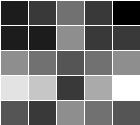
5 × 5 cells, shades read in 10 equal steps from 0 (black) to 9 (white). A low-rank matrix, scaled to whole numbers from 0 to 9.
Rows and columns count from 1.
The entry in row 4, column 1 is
8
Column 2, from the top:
2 1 4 7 2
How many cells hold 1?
3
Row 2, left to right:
1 1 5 2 2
